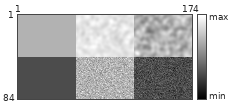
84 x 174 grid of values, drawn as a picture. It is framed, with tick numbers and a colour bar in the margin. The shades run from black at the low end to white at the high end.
The table splits into 2 rows of 3 panels. Panel 1,1: high, flat. Panel 1,2: very high, blotchy, faint in contrast. Panel 1,3: high, blotchy. Panel 2,1: low, flat. Panel 2,2: high, fine-grained. Panel 2,3: low, fine-grained.
